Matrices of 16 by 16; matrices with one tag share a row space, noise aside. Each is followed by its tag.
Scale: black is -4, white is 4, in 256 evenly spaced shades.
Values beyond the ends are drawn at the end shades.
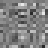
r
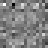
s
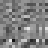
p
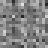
s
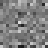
r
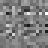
p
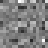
r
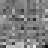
s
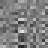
r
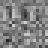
p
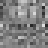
r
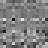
s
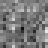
s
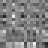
s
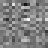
p
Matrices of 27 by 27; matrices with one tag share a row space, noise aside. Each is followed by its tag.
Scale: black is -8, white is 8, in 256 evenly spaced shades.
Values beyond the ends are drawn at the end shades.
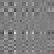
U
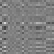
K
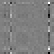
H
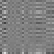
K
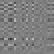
U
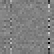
H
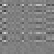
K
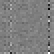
H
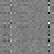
H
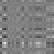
K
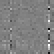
H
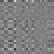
U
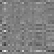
K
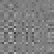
U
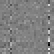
H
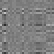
K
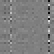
H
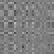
U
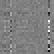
H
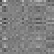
K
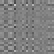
U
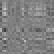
K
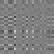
U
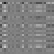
K
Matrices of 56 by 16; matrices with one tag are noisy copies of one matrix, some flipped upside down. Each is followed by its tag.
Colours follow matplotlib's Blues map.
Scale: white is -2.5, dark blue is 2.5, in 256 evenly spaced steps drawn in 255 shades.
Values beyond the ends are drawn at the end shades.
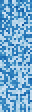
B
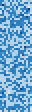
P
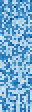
B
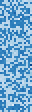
P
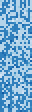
B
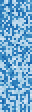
B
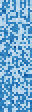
B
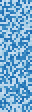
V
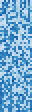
B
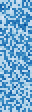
V
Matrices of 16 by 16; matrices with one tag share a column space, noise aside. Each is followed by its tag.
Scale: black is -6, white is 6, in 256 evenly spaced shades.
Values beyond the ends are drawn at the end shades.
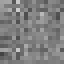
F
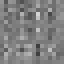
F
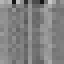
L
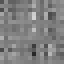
F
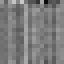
L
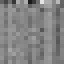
L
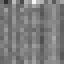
L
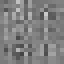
F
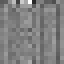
L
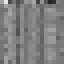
L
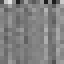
L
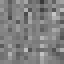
F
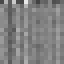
L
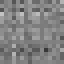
F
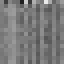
L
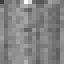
L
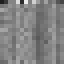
L
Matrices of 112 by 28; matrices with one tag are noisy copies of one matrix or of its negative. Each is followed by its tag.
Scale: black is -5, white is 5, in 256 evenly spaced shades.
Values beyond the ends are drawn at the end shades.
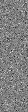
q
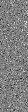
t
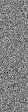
q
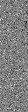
t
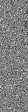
t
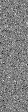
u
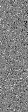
t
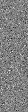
q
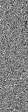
t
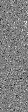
t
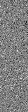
t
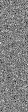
u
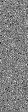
u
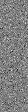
q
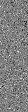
t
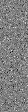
q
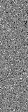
t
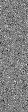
u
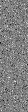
u
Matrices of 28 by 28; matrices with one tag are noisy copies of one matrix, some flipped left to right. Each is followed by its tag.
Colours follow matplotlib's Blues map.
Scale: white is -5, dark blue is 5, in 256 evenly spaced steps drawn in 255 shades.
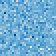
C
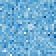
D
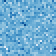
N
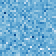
C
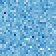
C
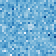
D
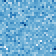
N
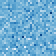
C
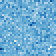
N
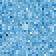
D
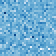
C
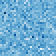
C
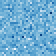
C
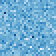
C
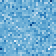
N
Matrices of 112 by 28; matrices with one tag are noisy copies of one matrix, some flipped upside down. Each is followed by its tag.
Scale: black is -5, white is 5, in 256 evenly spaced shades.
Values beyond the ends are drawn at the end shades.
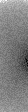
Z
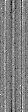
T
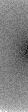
Z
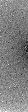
Z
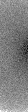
Z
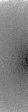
Z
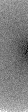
Z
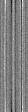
T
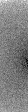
Z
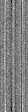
T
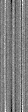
T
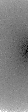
Z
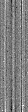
T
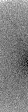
Z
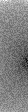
Z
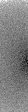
Z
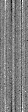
T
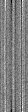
T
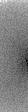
Z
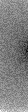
Z
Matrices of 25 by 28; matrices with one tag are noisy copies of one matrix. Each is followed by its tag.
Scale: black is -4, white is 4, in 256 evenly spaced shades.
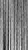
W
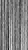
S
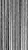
S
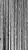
W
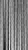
W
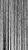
W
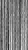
S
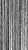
S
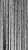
W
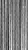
S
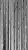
W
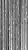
S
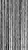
S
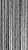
S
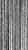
S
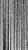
W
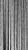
W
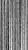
S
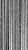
S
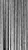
W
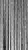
W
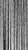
W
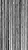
S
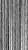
S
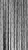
W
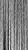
W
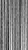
S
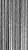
S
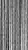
S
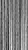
S
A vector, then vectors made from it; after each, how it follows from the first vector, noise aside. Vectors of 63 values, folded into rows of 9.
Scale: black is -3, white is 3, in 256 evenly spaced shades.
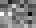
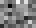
wrapped around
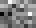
negated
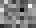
wrapped around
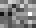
negated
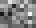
negated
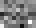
wrapped around
